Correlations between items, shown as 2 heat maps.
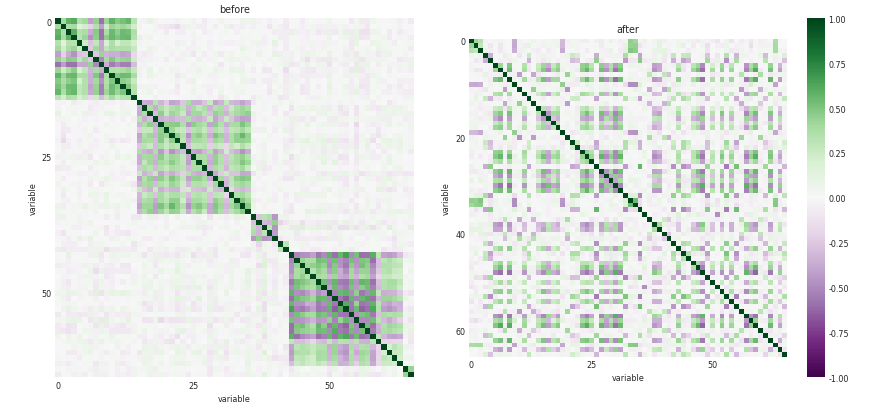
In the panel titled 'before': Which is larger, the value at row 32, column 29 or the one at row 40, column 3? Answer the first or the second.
the first
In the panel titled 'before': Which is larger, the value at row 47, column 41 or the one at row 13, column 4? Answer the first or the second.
the second
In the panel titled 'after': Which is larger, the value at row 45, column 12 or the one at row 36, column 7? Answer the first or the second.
the first
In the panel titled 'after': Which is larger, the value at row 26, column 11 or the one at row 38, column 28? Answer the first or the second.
the second
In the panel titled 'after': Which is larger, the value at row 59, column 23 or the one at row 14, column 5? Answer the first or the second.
the first
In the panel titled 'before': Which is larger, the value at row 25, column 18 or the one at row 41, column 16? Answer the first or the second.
the second
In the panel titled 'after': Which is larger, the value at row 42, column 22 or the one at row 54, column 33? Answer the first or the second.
the first
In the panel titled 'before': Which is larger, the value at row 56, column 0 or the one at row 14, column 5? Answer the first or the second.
the second
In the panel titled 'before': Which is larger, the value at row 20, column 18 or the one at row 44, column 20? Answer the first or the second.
the second
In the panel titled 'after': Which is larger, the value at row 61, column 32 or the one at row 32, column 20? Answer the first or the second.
the second
